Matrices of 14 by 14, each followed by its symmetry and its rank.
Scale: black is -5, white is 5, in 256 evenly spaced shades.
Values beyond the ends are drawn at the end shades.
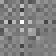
symmetric, rank two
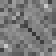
symmetric, full rank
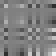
symmetric, rank one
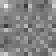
symmetric, rank three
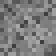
symmetric, full rank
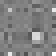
symmetric, rank two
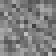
antisymmetric, full rank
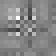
symmetric, rank two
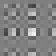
symmetric, rank one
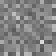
symmetric, rank three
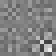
symmetric, rank three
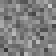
antisymmetric, full rank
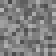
antisymmetric, full rank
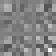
symmetric, rank two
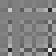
symmetric, rank one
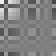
symmetric, rank one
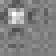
symmetric, rank two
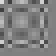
symmetric, rank one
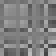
symmetric, rank one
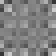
symmetric, rank two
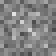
symmetric, rank three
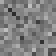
symmetric, full rank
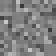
antisymmetric, full rank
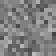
antisymmetric, full rank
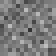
symmetric, full rank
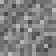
symmetric, full rank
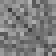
symmetric, full rank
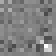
symmetric, rank three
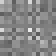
symmetric, rank three
